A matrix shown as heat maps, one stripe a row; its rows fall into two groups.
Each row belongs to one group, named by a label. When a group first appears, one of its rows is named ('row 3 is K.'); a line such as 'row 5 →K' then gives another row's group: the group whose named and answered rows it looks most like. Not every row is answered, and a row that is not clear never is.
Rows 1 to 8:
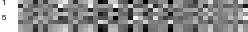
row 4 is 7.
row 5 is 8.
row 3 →8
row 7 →7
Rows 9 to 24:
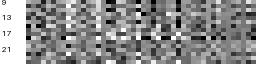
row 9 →7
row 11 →7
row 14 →7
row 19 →7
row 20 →8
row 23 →8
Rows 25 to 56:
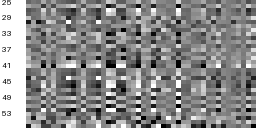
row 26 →7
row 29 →8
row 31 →8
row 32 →8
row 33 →7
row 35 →7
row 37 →8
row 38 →7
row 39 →8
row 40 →7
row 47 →8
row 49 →7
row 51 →7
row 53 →8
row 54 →8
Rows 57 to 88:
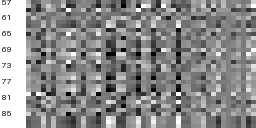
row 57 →8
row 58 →8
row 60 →8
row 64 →7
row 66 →8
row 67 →7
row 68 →7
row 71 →7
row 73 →8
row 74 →8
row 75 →7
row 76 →7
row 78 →7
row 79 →7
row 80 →8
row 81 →8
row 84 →7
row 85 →8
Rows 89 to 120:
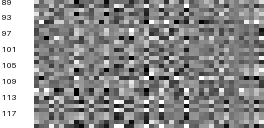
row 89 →8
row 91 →7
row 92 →8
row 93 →7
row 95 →8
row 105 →7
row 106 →8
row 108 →8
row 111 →8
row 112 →8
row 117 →7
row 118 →7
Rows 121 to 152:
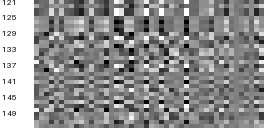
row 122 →8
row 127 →7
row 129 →8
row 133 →8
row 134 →8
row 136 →8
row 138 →8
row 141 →7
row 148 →8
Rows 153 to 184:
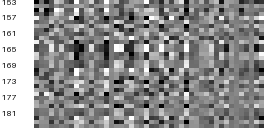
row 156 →8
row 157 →8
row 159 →7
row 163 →8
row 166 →8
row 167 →8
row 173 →7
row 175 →7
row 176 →8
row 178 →8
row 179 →7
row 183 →7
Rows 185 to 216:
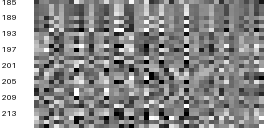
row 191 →8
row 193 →7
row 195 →8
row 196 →7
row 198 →7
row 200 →7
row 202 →8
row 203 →8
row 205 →7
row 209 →8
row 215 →8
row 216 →8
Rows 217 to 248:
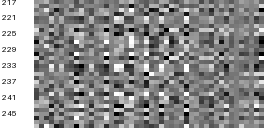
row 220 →7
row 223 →7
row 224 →8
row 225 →7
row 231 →8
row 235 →8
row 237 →8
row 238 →7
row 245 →7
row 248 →8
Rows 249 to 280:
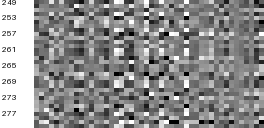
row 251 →8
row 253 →7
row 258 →7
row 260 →8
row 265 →8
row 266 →8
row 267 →7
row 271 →7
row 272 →8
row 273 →8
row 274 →8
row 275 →7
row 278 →8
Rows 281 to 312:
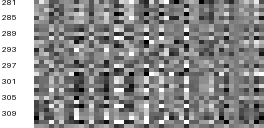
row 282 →7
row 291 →8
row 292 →7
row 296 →8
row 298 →7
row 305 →8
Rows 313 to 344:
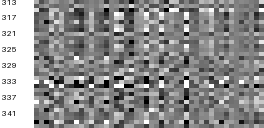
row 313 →8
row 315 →8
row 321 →7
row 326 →8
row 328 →7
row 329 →8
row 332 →7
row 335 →7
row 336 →8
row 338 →8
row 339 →7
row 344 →7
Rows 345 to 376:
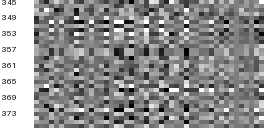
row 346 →7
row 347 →8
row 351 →7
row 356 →8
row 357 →7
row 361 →8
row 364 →7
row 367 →8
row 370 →8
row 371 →8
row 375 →7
